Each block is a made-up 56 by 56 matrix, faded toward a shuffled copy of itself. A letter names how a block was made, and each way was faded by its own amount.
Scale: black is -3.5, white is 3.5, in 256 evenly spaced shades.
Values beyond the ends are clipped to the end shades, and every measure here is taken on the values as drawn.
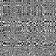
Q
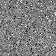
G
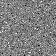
G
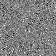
G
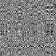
Q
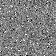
G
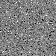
G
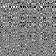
Q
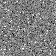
G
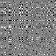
Q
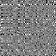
Q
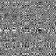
Q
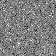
G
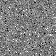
G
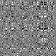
Q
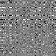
Q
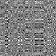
Q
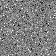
G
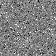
G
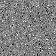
G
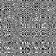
Q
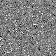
G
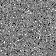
G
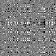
Q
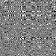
Q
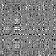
Q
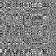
Q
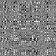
Q
